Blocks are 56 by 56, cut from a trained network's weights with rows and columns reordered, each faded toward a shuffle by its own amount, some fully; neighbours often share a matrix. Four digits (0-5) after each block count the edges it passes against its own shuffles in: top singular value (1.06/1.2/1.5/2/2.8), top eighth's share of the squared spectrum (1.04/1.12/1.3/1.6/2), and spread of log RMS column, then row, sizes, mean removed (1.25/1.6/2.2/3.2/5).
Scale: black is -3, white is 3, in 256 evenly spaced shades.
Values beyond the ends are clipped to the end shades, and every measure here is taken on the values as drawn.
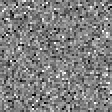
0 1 0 0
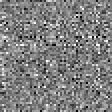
3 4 2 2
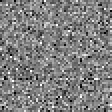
2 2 0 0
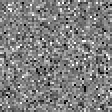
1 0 0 0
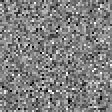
2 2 1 0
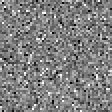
0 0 0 0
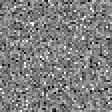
0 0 0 0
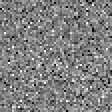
0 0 0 0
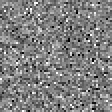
0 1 0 0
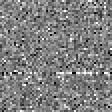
2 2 0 1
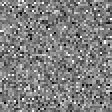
0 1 0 0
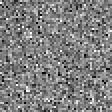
0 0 0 0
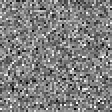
1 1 0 0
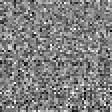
3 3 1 2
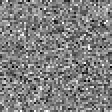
2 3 0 1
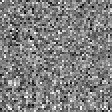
2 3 0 1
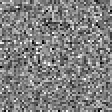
2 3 1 2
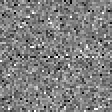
2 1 0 1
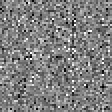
2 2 1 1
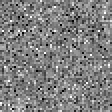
1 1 0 0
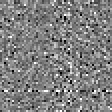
3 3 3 1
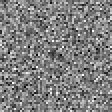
1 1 0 0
